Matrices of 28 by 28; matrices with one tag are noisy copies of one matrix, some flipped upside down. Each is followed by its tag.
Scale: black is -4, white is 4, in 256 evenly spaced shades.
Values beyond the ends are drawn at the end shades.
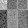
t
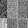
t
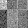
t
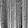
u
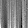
u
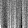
u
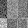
t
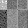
t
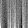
u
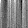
u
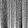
u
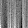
u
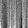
u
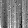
u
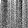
u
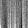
u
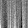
u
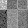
t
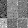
t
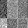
t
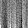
u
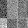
t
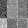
t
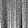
u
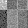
t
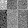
t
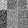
t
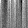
u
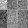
t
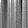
u
